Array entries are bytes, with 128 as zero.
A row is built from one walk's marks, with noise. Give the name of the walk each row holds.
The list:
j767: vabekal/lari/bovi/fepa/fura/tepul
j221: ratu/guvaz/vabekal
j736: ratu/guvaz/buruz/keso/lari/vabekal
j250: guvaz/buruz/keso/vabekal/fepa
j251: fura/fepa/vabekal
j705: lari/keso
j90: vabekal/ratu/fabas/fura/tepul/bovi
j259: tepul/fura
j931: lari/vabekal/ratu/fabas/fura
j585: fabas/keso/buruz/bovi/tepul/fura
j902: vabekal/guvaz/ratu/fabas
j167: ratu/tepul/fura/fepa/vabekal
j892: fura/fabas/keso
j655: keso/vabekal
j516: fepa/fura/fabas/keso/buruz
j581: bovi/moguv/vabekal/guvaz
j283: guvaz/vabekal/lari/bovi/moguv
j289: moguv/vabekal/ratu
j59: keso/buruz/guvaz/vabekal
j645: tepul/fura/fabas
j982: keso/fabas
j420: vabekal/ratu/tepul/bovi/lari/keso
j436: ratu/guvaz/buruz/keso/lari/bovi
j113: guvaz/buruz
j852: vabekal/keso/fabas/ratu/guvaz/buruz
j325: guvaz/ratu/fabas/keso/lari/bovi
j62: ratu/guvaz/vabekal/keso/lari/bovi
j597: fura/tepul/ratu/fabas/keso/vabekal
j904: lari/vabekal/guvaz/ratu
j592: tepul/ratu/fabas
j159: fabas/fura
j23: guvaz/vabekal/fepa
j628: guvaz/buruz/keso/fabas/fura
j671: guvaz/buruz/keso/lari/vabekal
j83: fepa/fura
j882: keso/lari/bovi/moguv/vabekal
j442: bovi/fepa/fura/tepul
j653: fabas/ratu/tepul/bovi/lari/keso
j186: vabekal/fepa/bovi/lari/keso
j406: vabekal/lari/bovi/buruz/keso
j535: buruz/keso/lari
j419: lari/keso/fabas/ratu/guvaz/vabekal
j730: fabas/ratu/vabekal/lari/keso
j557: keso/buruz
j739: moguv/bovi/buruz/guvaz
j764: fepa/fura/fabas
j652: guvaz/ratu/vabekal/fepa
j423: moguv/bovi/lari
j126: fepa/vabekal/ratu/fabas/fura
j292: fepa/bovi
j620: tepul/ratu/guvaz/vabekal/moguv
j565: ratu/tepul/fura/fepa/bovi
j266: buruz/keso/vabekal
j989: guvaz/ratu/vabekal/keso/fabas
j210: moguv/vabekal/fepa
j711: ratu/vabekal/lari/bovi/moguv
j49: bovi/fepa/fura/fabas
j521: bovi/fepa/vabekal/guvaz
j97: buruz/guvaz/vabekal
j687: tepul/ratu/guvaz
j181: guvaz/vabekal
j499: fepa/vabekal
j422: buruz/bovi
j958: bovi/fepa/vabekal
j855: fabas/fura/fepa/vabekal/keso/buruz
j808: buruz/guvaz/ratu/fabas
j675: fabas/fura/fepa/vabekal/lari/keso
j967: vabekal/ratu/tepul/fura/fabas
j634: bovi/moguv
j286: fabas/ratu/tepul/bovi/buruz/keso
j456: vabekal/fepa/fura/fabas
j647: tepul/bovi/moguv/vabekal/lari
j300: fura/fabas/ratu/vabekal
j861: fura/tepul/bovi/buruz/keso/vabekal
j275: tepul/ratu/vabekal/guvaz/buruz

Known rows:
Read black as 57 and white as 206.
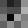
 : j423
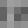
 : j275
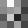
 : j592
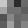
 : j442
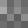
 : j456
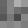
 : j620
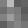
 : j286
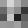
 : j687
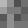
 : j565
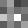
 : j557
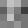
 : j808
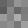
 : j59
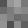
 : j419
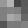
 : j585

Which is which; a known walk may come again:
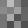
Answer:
j597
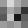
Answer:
j687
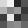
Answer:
j259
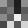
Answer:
j422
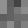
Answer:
j767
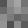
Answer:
j419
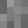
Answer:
j325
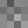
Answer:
j250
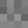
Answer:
j436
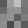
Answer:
j989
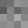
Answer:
j59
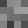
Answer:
j730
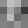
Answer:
j808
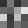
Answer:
j705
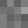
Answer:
j420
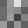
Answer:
j902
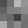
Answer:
j904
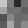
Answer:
j442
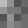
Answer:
j565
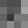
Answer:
j647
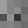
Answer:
j167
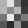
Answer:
j159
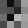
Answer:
j634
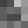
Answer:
j289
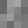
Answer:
j852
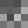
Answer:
j406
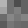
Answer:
j49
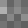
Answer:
j456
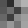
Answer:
j581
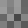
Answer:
j126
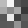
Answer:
j645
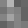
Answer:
j286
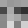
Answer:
j113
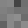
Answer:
j861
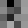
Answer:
j958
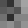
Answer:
j283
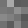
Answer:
j653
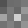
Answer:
j266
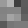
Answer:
j585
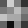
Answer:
j982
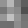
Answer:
j628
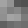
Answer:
j516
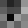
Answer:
j423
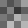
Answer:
j739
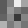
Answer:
j221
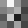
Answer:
j592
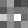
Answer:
j557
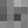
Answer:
j620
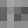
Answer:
j275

